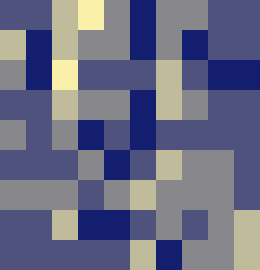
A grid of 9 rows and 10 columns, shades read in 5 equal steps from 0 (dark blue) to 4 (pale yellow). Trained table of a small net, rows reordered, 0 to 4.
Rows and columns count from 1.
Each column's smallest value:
1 0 1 0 0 0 0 0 0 0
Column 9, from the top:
1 1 0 1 1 2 2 2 2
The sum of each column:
14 8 22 13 11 9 18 13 12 12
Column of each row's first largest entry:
4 1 3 3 1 7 6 3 6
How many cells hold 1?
36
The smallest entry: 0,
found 14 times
